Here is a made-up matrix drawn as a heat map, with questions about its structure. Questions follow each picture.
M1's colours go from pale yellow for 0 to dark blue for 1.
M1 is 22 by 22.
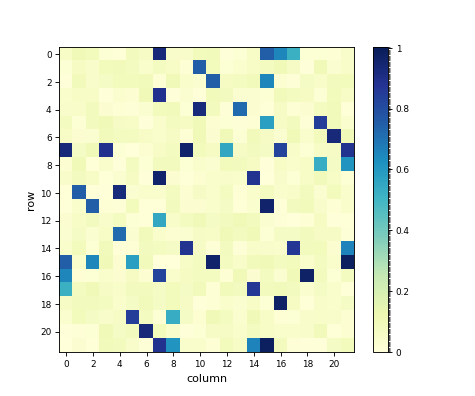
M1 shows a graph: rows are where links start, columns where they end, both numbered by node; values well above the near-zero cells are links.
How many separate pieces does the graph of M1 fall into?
3
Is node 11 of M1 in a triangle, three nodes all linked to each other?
yes
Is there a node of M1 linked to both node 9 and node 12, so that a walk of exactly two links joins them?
yes
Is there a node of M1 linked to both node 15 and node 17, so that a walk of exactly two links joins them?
yes
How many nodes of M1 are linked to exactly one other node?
7
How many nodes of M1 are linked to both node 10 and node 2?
0
